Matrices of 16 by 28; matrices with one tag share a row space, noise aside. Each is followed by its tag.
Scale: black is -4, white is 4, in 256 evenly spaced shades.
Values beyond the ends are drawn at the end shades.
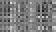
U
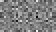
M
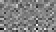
M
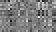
U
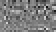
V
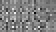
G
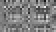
V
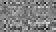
V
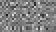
G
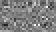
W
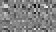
W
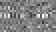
U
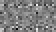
M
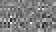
U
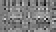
V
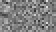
W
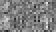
W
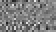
G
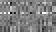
U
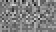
G
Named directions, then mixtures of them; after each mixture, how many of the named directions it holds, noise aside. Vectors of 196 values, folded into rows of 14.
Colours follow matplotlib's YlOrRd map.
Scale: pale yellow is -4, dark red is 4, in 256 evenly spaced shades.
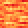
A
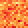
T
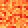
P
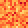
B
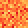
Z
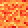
three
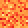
three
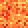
three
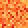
one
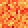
three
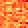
three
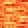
one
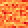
three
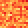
two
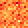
one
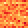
two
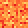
two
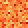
three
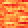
one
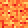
two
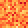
one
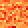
two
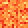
two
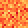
one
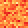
three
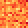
three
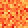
one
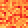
one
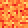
two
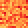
one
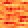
one
